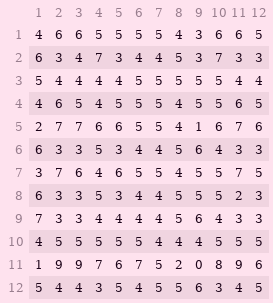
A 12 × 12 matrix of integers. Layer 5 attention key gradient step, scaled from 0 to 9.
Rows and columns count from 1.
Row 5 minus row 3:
-3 3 3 2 2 0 0 -1 -4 1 3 2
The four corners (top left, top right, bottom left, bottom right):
4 5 5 5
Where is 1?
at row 5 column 9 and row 11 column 1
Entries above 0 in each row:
12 12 12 12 12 12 12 12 12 12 11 12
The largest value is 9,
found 3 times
